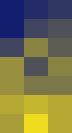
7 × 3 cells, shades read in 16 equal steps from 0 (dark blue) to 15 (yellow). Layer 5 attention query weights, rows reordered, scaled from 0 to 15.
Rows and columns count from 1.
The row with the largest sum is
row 7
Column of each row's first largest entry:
3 3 2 1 1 2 2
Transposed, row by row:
0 0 3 9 9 11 10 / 1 3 8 4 7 12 15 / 2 4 5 8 7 11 11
